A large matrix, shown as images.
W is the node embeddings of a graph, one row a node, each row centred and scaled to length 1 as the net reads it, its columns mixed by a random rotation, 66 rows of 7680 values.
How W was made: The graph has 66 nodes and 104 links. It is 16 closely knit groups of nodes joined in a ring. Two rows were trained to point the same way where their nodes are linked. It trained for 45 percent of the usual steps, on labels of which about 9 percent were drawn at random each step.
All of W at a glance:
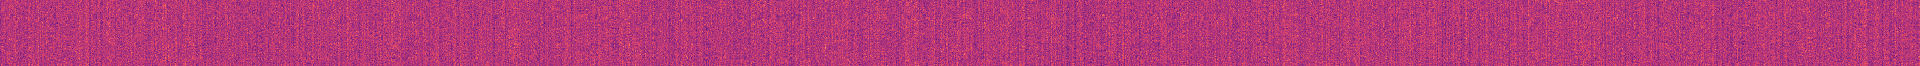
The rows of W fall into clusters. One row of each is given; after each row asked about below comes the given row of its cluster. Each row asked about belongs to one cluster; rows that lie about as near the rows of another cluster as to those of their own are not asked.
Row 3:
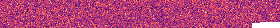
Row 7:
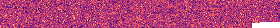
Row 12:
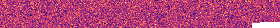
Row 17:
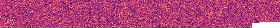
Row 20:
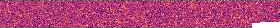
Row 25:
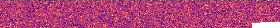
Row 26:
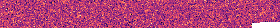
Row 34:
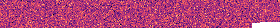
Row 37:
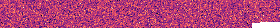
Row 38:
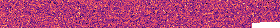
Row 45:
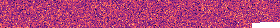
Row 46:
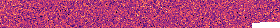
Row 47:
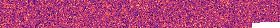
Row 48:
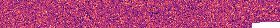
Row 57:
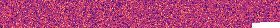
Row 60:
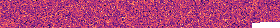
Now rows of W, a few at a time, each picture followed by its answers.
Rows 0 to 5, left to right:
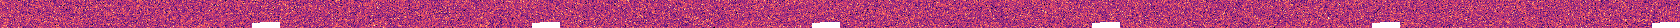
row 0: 47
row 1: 34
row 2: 26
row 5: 60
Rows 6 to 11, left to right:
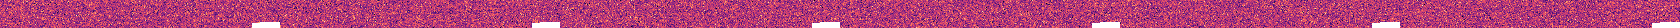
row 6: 38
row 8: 12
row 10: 46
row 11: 48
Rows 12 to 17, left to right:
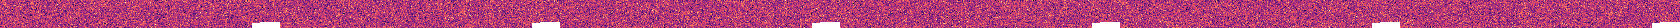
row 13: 25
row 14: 3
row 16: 45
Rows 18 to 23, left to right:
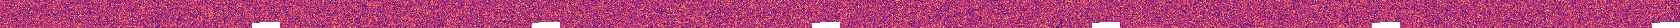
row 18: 17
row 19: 38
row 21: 34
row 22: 26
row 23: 26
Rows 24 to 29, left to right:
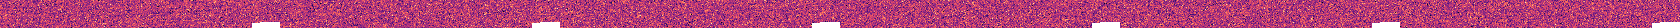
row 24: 7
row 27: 60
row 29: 12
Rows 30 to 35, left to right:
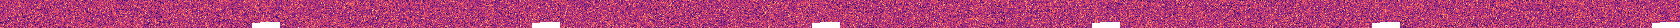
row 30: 37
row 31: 3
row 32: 45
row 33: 7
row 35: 3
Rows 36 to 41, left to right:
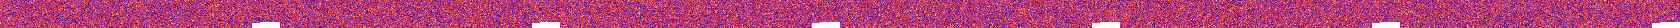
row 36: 48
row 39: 25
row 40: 34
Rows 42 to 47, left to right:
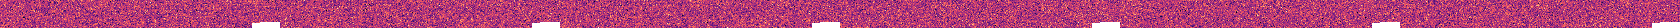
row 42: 37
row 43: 47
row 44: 47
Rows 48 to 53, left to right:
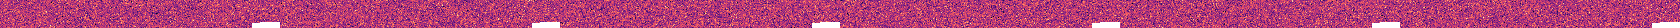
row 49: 46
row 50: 37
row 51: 20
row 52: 34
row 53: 57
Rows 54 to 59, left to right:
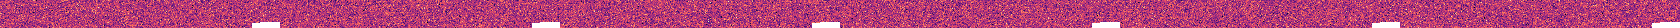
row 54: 60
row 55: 47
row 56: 37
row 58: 57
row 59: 26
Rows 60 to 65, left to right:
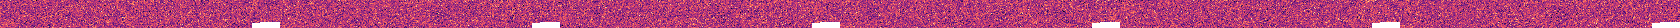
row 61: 48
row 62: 7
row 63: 25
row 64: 46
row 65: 20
